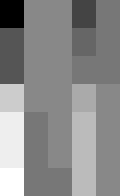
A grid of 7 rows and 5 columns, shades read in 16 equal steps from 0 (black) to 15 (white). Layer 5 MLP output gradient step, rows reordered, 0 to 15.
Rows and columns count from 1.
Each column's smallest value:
0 7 7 4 7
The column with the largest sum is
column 1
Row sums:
27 34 35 46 48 48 48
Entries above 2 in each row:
4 5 5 5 5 5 5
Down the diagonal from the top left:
0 8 8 10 8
